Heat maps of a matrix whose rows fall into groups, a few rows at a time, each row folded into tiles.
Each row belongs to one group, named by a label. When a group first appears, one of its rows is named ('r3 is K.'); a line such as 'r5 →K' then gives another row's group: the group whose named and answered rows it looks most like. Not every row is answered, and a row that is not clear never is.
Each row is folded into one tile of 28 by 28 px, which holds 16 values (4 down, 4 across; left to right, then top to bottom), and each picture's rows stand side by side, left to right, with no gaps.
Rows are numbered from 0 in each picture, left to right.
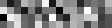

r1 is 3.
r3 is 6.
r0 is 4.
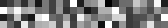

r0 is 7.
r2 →3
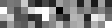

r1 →7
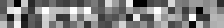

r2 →7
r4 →3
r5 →7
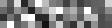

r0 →3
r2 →7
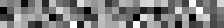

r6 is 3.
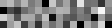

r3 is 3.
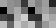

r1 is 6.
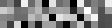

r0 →4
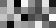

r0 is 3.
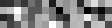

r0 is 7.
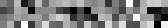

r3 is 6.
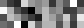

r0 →4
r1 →6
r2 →3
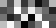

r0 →3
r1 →4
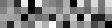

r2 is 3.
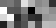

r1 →6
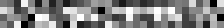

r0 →4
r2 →7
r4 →7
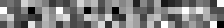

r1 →6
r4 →6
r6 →7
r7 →4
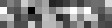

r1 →6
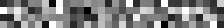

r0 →7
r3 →6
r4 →3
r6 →7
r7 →4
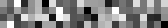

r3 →6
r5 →4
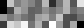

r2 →4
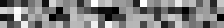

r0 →7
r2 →6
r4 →6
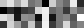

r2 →3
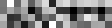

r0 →4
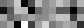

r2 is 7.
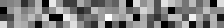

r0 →6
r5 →4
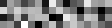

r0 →7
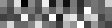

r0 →3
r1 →3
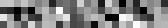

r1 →6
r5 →6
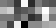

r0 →4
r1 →7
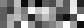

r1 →7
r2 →3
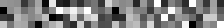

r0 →6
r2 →7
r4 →6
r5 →3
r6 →4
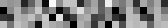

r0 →6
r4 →6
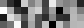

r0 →4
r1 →4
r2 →6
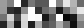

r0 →3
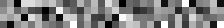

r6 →3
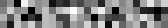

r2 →7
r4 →6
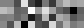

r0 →4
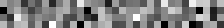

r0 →6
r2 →4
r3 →6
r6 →4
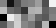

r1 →4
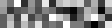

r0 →3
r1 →3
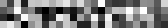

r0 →3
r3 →3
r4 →7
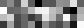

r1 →7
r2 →3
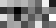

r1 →3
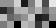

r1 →4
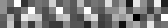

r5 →3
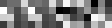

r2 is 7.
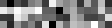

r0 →7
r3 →3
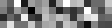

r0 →3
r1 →6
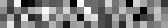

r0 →3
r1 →7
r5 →6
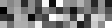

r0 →6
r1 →3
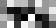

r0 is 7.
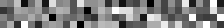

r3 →6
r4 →7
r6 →3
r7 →3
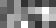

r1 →7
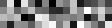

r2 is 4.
